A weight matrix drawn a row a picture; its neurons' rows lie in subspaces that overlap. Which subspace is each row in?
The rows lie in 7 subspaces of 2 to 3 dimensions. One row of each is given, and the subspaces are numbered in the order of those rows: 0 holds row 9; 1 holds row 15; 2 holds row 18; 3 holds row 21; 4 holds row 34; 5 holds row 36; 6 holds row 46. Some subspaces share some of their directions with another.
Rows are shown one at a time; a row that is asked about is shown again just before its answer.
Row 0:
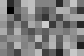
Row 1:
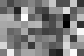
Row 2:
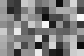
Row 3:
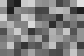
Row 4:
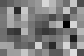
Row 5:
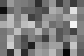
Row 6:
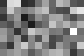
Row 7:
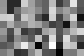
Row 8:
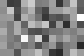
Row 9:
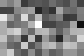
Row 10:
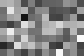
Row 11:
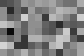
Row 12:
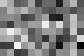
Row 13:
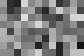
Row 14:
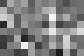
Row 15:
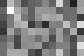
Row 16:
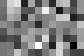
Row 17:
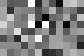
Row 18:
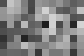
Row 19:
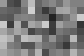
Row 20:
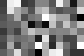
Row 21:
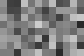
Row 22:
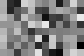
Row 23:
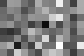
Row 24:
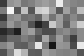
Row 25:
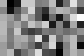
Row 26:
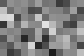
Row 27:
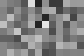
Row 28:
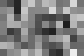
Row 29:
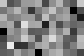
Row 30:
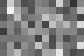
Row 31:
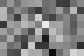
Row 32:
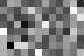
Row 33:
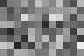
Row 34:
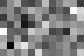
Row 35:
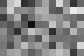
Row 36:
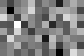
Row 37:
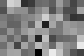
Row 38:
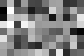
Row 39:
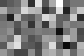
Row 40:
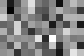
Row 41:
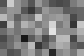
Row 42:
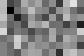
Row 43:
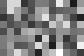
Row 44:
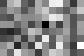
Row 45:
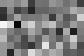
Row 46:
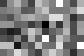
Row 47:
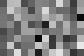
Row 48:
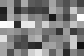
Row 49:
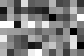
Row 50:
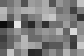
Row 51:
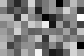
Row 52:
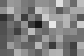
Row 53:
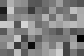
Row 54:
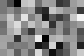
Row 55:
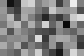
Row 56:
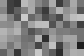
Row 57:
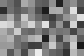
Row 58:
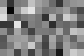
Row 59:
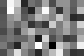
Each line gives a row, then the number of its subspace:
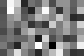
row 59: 3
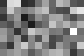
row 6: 4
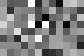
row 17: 3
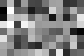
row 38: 1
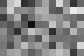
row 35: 4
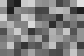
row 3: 4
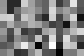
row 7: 2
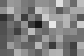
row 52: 0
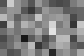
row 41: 2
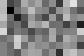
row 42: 1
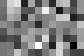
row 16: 3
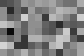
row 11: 6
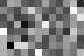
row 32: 4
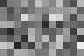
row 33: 6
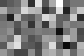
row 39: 3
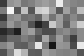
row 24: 0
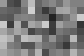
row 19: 2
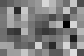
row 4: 0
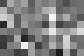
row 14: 2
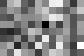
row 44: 6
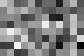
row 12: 6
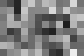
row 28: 0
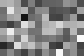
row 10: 6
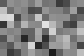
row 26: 2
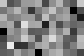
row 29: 4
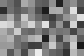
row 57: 5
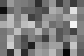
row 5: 5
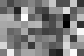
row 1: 0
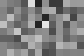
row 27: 3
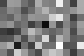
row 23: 6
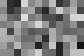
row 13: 3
